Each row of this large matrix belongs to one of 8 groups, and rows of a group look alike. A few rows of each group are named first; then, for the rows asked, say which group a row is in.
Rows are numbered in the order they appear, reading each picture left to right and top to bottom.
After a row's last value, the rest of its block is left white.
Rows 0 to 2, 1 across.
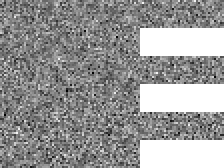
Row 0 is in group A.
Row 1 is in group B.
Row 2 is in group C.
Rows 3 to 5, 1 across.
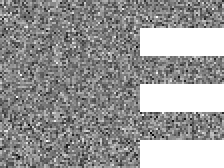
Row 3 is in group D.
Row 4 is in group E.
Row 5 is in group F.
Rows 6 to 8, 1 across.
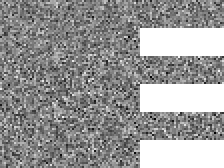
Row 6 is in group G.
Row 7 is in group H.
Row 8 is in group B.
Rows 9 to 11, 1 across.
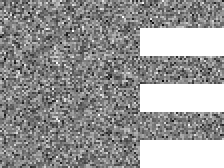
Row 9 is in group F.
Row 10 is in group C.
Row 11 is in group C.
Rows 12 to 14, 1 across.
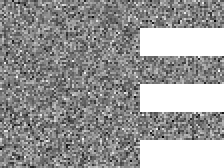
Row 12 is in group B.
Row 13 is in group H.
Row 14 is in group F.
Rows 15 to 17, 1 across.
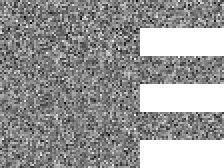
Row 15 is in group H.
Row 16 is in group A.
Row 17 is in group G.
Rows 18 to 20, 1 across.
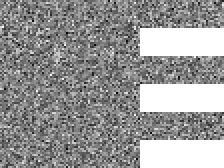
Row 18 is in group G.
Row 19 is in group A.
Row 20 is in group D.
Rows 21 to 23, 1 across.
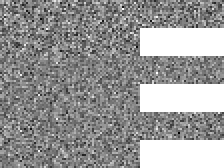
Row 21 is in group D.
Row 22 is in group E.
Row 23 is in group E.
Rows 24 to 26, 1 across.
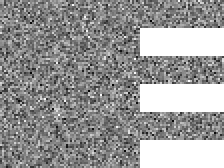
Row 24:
H
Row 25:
G
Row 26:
B
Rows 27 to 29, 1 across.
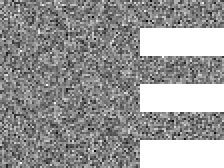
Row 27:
B
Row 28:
F
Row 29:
B
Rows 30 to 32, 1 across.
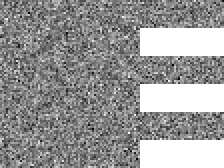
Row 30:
F
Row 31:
B
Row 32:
G
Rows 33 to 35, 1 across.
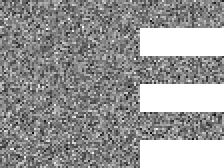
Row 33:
F
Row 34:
G
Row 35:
D
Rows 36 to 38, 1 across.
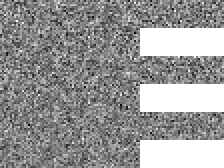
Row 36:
B
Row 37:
A
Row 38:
F
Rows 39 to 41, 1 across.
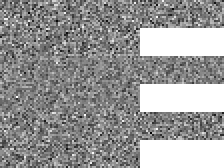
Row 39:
F
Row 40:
E
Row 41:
D
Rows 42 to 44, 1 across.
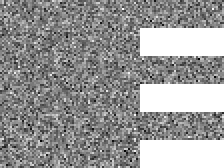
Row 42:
D
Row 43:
A
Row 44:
G
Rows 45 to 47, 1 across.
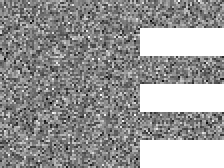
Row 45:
H
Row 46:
C
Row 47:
D
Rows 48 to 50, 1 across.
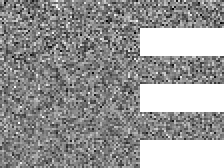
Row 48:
C
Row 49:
B
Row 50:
B
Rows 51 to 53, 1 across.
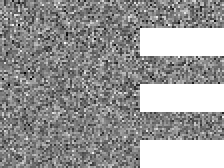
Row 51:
B
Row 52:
H
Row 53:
D
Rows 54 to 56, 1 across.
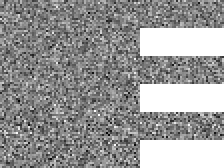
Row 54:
C
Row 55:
G
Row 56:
C
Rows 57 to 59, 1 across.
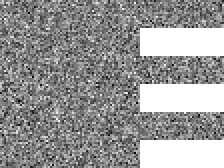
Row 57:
D
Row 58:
G
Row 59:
C
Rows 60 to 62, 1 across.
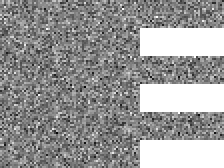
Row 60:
D
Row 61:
A
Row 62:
A
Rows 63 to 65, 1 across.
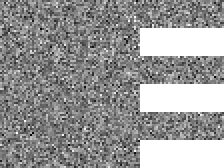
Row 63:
G
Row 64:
A
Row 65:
H
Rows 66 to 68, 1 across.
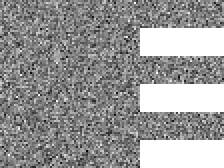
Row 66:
G
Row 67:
E
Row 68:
C
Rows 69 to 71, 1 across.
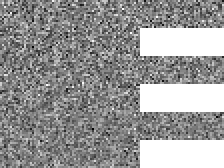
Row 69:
D
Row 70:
F
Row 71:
G
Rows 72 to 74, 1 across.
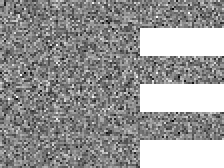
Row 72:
C
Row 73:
E
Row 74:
C
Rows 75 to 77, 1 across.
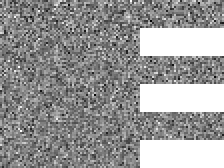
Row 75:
A
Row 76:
B
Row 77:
E
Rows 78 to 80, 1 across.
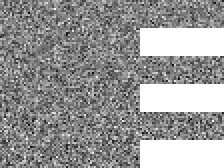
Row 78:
F
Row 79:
B
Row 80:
D
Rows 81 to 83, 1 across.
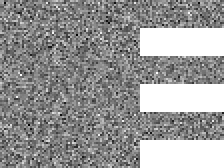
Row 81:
C
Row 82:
E
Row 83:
D
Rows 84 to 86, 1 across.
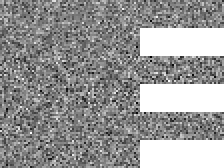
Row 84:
D
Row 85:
B
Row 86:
C
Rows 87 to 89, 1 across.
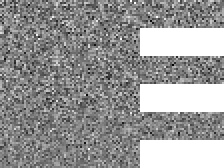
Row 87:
A
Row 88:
C
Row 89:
A
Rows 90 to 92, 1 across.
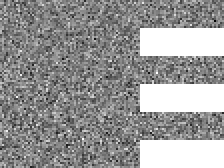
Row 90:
B
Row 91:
E
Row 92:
F
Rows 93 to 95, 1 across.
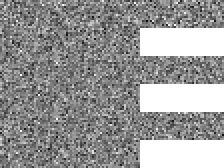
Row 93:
B
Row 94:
E
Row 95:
E
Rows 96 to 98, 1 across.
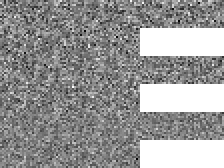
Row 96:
A
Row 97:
D
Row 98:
D
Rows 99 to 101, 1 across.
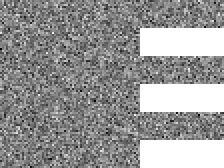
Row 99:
H
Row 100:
A
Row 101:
C
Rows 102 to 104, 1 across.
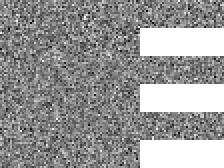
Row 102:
H
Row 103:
B
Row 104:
E
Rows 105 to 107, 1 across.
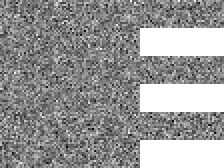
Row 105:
A
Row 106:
A
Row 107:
B
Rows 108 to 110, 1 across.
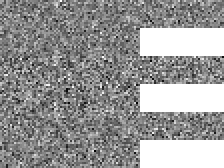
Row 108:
A
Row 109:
F
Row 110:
B
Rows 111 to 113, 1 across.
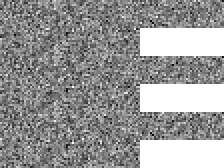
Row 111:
F
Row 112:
F
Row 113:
F
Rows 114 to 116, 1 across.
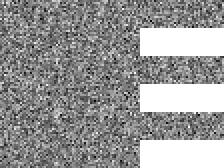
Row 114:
D
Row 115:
G
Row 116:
A
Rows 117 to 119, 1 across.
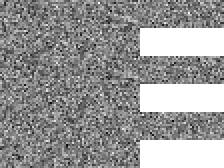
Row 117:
C
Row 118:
C
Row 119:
F
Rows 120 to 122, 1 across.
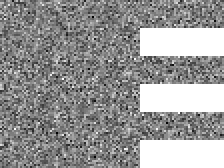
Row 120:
B
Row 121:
A
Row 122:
A
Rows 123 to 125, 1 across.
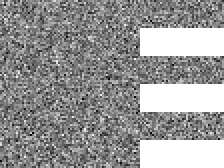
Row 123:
D
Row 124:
C
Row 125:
H
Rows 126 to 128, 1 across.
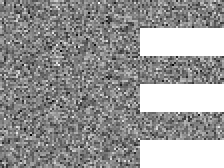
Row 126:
C
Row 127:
C
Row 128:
H
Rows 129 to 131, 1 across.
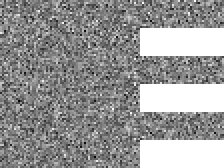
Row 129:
A
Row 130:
G
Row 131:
A
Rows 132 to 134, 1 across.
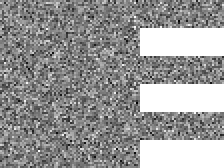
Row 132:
G
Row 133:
D
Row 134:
A
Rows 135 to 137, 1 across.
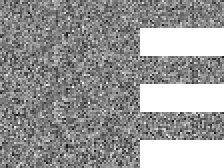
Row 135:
F
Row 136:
F
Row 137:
B
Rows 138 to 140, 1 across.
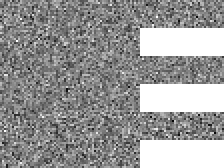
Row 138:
E
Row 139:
F
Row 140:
B
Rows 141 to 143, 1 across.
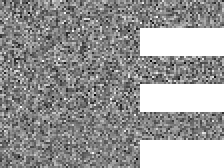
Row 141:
F
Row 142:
B
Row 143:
D
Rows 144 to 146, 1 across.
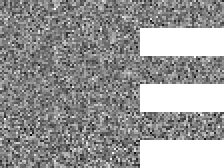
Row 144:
F
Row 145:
A
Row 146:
H
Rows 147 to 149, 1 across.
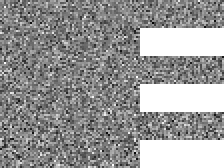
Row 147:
H
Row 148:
D
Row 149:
G
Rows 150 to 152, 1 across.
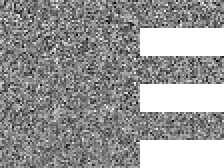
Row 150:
C
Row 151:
G
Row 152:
F
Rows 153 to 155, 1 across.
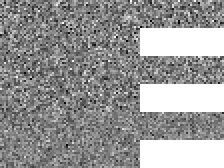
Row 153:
A
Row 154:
H
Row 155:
F
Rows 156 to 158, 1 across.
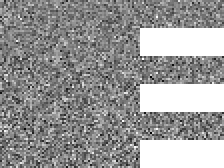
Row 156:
E
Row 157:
F
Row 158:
D
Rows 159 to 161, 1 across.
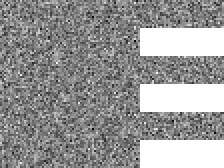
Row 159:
G
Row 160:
E
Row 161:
B
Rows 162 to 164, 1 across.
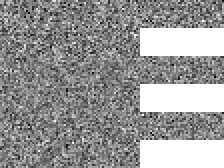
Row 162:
D
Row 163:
B
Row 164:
F
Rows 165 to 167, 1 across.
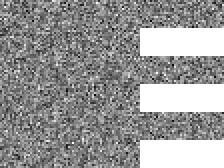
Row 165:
D
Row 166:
B
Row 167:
F
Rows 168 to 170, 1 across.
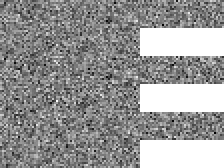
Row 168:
C
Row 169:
C
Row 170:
B
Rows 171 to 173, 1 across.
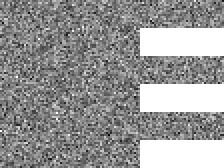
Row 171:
F
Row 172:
H
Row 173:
C
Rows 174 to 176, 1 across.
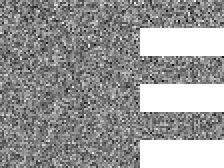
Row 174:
A
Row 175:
F
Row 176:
D
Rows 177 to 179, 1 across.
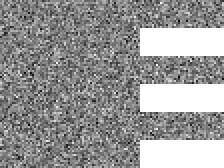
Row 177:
G
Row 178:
E
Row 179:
F
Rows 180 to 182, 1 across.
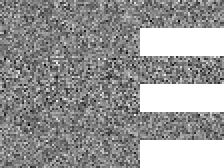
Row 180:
A
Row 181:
C
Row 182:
C
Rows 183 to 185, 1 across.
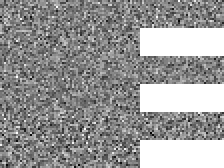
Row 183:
E
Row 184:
H
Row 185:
H
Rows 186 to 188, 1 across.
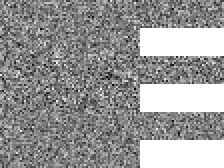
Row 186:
G
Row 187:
C
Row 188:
E
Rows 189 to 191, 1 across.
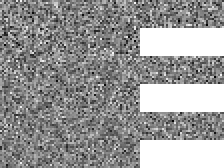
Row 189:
G
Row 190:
B
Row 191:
B
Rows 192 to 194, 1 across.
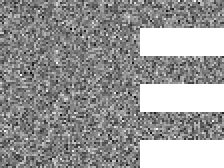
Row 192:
A
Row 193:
E
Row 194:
D
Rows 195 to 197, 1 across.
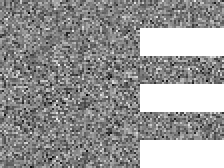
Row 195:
F
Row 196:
C
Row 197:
C
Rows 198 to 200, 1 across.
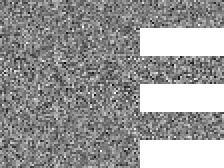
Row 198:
F
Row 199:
B
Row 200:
G
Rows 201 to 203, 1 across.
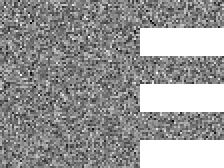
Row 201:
H
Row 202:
E
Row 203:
B
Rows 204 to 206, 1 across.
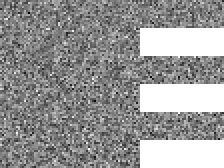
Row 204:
F
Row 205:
A
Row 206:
H
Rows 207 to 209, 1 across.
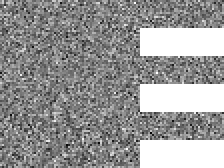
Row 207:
D
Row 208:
E
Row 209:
F
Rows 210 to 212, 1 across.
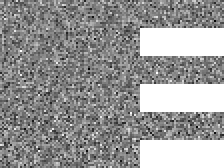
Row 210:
B
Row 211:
E
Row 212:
A
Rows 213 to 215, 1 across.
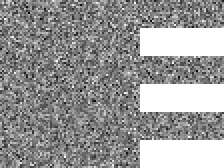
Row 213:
D
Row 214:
A
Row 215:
G
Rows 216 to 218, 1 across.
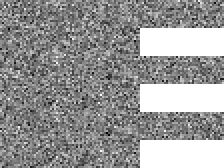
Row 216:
H
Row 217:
C
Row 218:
C
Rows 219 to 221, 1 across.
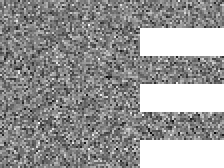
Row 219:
H
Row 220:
C
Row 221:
A
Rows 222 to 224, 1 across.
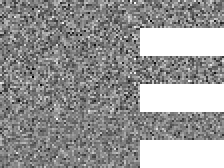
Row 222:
A
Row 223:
G
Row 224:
E
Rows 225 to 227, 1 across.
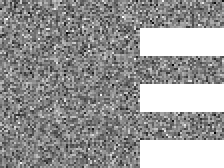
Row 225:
F
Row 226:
G
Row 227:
B
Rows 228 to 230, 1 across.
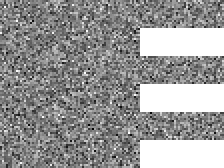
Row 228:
H
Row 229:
H
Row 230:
B
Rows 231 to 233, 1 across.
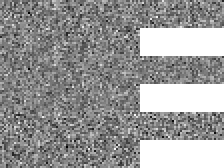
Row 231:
F
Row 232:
F
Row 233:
B
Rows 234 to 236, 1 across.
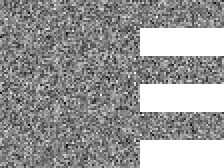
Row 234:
F
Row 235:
G
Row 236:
F
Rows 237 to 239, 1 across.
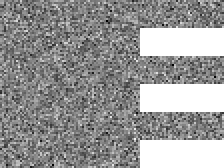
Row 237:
C
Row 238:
B
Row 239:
G
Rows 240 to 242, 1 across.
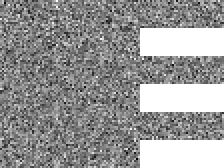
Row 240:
C
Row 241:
A
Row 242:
G
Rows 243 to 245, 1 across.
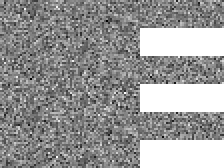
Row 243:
C
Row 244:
H
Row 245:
C
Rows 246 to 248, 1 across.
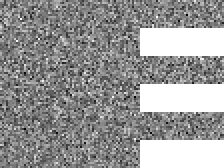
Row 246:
E
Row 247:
H
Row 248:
A
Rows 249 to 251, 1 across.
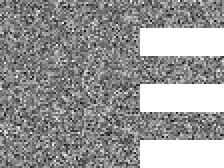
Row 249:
A
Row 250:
H
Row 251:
C
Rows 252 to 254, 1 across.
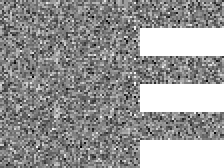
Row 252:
G
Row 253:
G
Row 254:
A
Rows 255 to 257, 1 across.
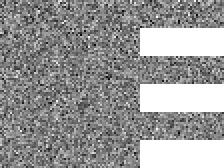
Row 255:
A
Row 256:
C
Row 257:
E
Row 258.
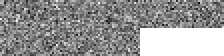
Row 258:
C
